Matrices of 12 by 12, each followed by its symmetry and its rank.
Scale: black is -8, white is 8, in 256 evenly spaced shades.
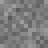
symmetric, full rank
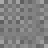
symmetric, rank two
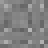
symmetric, rank two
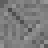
symmetric, full rank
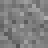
antisymmetric, full rank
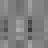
neither, rank one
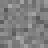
antisymmetric, full rank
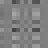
neither, rank one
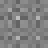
symmetric, rank two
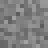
antisymmetric, full rank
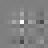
symmetric, rank one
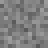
neither, full rank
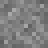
symmetric, full rank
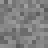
neither, full rank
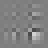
symmetric, rank one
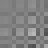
symmetric, rank one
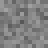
neither, full rank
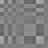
symmetric, rank one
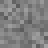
symmetric, full rank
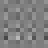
neither, rank one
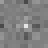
symmetric, rank two
